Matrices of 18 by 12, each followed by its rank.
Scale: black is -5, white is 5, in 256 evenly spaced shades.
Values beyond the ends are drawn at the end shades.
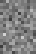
full rank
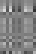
one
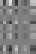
one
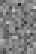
full rank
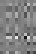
two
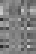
two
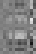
two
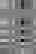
one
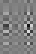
one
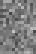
full rank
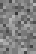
full rank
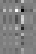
one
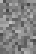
full rank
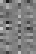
two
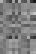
two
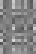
two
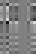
one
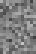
full rank
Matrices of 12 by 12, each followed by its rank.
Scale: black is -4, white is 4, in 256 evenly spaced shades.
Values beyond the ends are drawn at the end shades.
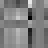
one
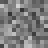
full rank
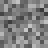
full rank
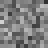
full rank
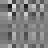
one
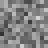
full rank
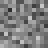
full rank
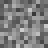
full rank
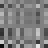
one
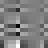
one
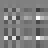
one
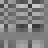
one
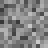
full rank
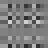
one
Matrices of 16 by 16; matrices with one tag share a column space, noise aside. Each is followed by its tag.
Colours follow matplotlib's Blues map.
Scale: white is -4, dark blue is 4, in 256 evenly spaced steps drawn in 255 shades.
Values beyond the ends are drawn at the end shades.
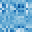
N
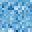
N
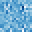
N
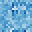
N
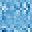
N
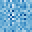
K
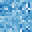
N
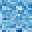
N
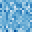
N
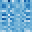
K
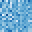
K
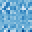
N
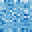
K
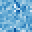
N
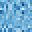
N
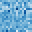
N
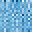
K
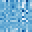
K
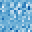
N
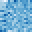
K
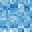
N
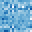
N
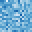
K
